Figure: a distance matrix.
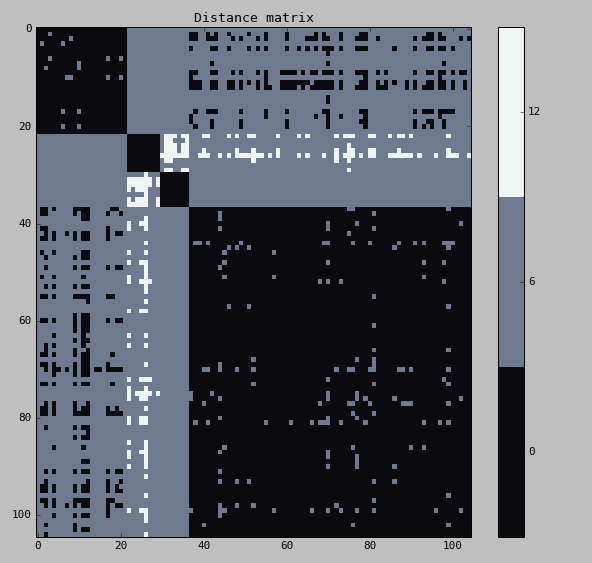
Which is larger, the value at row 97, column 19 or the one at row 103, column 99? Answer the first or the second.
the first
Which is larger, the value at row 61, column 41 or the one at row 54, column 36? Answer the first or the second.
the second
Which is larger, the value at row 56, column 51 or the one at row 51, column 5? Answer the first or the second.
the second
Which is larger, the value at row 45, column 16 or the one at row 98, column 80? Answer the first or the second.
the first
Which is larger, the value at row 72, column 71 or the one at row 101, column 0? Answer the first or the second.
the second
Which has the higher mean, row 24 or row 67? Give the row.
24
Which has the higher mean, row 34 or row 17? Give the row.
34
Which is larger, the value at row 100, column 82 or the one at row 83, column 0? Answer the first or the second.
the second
